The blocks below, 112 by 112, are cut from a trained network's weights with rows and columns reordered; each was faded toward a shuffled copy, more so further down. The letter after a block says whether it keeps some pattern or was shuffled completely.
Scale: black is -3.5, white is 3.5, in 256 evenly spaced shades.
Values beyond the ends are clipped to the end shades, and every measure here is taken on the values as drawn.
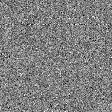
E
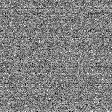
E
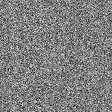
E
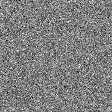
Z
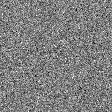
Z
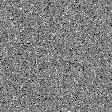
Z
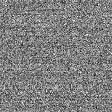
E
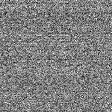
E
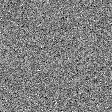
Z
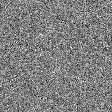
E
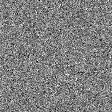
E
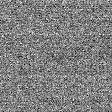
E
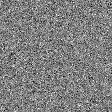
Z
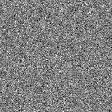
E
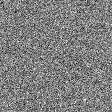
Z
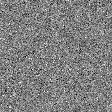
E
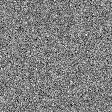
Z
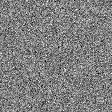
Z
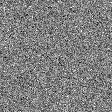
Z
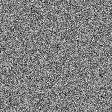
Z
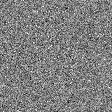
Z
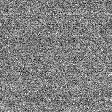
E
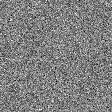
Z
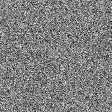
Z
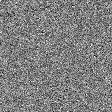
Z
